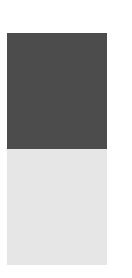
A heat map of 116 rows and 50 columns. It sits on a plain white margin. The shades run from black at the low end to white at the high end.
It is made of 2 by 1 panels. Panel 1,1: low, flat. Panel 2,1: very high, flat.
